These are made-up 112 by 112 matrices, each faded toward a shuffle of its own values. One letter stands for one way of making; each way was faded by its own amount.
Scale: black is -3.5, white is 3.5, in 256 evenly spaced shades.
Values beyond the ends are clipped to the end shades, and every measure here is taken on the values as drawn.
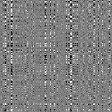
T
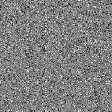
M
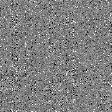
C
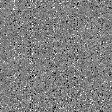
C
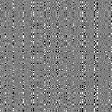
T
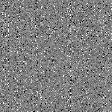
C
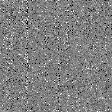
C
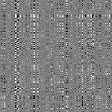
T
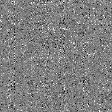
C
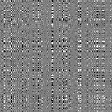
T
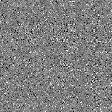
M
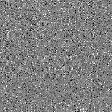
M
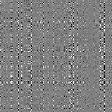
T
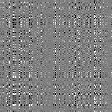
T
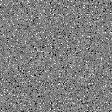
M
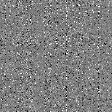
C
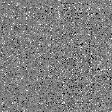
C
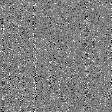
C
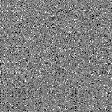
M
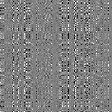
T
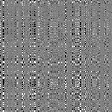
T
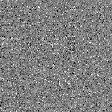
M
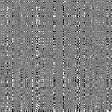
T
